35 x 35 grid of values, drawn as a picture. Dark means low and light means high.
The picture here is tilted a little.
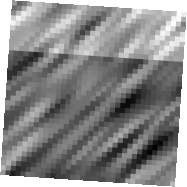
Histogram: bell-shaped. Grain: diagonal, up to the right. Seam: horizontal, 30% of the way down, the top part higher. Ninth with the highest average: top right. Calmest part: centre. Average level on the scale: 50%.
